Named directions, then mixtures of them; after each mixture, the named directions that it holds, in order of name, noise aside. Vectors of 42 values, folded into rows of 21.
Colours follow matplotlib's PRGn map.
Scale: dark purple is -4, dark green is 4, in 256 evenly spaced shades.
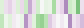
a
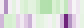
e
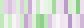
a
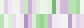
a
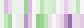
a, e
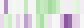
a, e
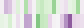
a, e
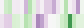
a, e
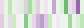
a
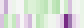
e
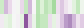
a, e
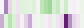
e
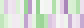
a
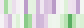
a, e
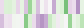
a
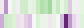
e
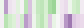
a, e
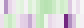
e
